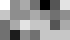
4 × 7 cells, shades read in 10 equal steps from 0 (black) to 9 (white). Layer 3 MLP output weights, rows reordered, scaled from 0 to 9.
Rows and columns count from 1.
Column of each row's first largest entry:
1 1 3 5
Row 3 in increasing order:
3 4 6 6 7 7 8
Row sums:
35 37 41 35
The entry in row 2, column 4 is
6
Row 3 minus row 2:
-3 1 3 1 2 -1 1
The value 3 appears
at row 1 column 6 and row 3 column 6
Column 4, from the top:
4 6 7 4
